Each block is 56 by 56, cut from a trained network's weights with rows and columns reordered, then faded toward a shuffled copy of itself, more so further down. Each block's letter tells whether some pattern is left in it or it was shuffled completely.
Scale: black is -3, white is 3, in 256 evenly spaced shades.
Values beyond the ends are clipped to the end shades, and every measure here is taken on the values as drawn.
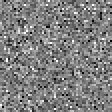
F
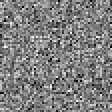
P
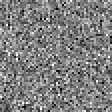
F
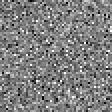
F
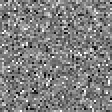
F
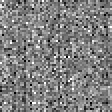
P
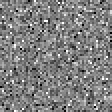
F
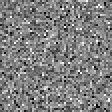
F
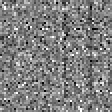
P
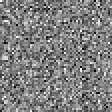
P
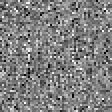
P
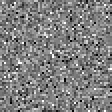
F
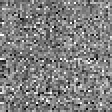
P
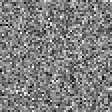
F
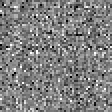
P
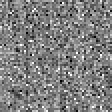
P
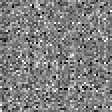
P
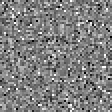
F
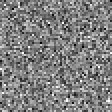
F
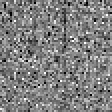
P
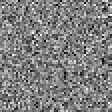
P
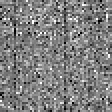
P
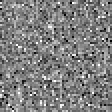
P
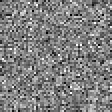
P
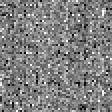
P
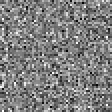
P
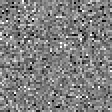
P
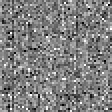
P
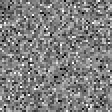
F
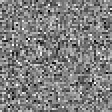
P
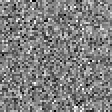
P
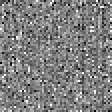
P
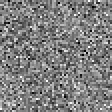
F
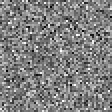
F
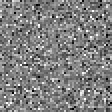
P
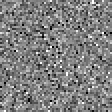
F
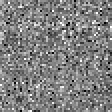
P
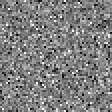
F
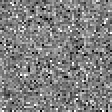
F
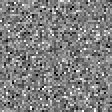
F
